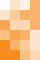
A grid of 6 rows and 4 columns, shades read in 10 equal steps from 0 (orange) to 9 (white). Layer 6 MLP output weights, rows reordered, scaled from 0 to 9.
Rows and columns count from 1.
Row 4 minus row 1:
-5 -5 -5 4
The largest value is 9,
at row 1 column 1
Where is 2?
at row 3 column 1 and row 4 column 2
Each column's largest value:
9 7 8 7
